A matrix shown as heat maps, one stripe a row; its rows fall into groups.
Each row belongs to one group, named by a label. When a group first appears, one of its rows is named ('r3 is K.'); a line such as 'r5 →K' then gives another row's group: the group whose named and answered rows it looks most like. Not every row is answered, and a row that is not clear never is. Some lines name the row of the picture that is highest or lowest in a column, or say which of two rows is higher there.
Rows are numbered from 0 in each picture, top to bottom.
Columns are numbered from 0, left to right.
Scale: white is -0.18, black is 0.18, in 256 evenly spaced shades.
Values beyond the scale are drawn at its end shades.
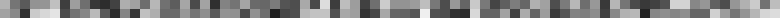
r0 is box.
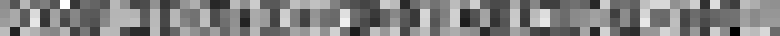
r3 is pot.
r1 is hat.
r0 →pot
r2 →hat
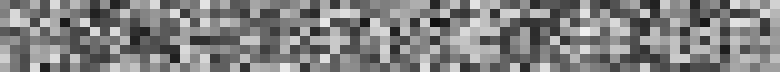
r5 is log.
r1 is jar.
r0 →box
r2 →box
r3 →log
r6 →box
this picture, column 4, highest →7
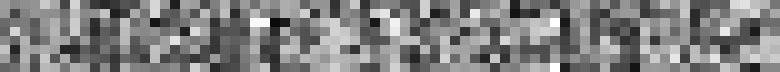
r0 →box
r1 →box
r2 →jar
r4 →jar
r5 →pot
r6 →pot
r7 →jar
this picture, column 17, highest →0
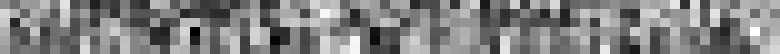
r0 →pot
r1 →pot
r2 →pot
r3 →hat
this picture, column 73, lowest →1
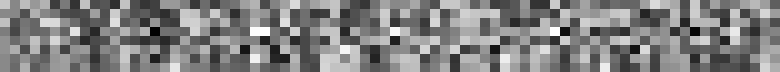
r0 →pot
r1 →log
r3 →jar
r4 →log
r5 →hat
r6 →jar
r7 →jar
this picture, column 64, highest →1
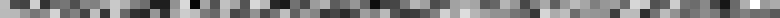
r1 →log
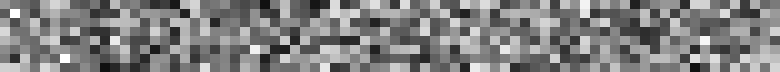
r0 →log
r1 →jar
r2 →hat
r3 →box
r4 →log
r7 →box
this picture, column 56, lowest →0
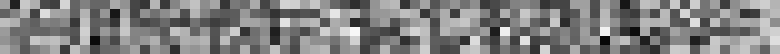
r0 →pot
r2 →pot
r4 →box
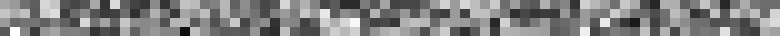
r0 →log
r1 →box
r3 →jar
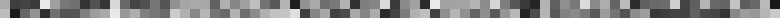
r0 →log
